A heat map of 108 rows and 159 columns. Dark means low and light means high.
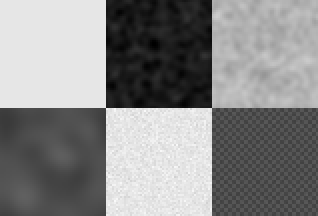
The table splits into 2 rows of 3 panels. Panel 1,1: very high, flat. Panel 1,2: very low, blotchy, faint in contrast. Panel 1,3: high, blotchy, faint in contrast. Panel 2,1: low, smooth, faint in contrast. Panel 2,2: very high, fine-grained, faint in contrast. Panel 2,3: low, checkered, faint in contrast.
